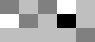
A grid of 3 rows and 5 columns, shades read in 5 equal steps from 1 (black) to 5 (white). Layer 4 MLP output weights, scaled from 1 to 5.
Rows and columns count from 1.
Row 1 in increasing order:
3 3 4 4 5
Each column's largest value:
5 4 4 5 4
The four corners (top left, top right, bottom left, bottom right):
3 4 4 3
